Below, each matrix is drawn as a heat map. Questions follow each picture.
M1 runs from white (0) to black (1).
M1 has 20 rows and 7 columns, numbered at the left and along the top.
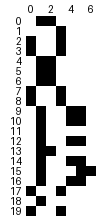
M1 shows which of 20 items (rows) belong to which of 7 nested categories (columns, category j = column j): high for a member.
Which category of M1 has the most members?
1
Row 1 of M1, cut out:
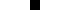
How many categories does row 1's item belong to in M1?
1
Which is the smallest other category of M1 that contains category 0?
3
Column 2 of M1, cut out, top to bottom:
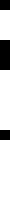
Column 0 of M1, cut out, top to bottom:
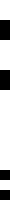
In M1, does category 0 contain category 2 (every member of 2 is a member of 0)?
no
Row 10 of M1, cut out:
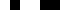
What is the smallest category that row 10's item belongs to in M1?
4
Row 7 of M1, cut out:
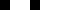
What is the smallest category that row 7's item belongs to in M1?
0
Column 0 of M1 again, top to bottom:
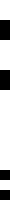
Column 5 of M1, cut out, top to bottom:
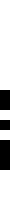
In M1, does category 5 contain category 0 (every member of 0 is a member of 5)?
no
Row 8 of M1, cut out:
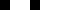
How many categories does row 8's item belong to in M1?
2
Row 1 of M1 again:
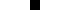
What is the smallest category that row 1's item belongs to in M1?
3
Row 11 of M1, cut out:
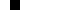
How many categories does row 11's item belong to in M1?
1
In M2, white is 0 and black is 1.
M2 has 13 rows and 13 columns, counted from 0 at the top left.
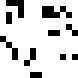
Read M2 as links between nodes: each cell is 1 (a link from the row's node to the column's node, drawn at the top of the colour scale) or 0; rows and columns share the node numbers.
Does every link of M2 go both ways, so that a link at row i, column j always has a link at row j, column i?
no
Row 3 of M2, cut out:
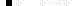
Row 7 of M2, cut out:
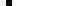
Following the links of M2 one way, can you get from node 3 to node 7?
yes
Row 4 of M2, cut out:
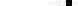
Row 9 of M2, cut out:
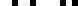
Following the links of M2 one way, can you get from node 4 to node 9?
no
